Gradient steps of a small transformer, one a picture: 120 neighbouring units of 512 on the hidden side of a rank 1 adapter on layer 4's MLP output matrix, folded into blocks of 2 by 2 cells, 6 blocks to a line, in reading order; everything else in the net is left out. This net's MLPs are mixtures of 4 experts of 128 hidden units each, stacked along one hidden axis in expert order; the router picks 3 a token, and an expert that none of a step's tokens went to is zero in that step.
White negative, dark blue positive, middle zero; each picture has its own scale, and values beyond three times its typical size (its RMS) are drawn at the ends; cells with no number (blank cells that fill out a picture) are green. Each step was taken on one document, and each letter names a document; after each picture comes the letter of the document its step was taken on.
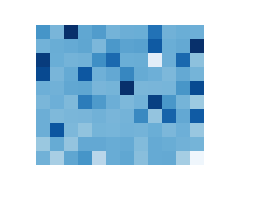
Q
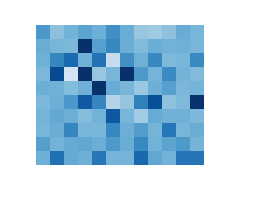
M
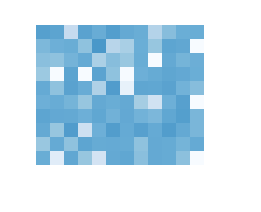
Q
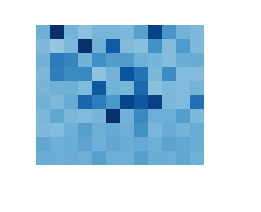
M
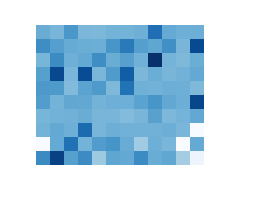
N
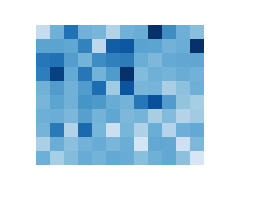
Q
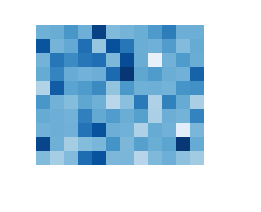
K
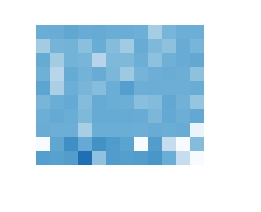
N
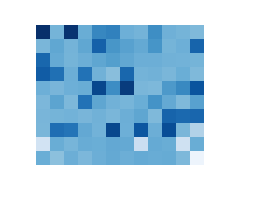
Q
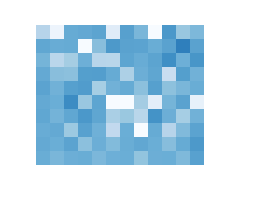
M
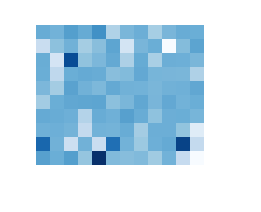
K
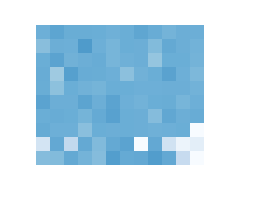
N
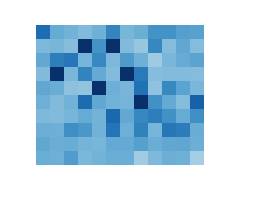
M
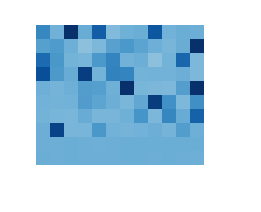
Q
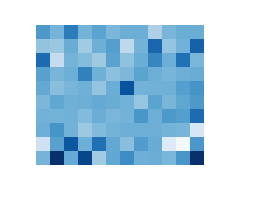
N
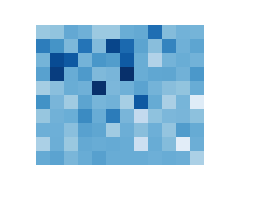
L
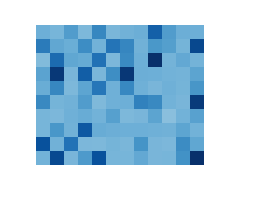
N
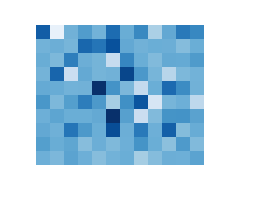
M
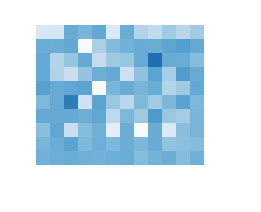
M
